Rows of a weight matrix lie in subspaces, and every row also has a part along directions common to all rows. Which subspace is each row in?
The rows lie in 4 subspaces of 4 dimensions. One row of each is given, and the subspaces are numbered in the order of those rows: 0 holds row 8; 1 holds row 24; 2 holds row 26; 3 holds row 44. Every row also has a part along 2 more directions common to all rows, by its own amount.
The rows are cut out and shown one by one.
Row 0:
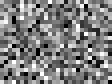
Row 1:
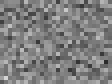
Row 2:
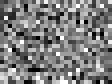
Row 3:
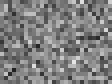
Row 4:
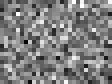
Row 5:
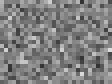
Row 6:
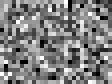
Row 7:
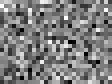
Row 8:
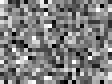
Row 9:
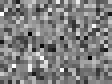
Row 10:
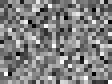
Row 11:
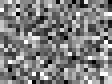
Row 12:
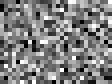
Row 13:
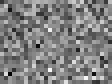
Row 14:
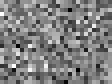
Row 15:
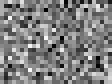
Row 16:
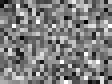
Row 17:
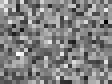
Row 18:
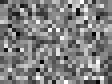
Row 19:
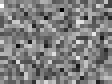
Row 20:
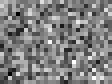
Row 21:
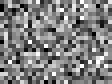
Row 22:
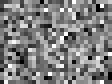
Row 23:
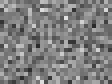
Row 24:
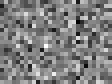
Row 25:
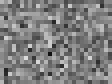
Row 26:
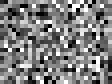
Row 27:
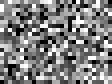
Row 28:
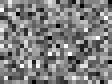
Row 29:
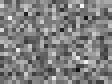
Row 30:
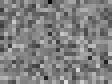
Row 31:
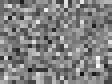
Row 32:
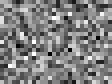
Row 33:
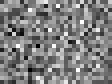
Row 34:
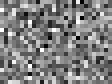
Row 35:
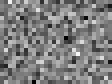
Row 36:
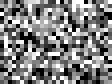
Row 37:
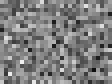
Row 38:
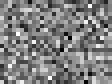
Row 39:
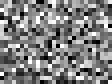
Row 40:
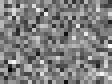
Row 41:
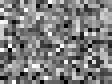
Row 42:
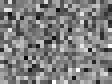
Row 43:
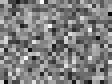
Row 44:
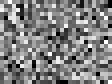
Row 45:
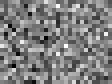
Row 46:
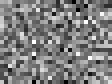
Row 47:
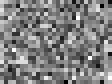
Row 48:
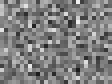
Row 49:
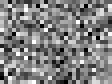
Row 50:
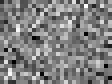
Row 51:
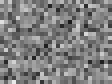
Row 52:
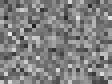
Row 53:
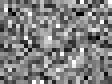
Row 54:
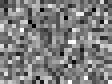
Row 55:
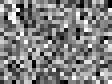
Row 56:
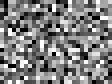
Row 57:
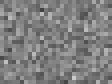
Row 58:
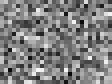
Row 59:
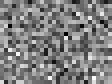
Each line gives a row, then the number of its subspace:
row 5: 0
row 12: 1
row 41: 3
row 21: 1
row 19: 1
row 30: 3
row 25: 0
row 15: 0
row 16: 2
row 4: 1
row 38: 0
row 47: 0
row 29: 1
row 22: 0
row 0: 3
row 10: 2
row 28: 3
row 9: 1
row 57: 3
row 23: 2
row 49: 0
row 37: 0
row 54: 2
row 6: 1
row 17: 2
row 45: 3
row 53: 2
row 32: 0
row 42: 3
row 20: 2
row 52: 2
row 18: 2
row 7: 2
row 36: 1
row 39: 3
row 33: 2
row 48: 1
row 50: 3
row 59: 0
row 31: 0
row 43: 0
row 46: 0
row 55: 3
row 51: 3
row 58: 1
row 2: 3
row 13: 2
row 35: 0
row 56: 1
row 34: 1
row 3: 2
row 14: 1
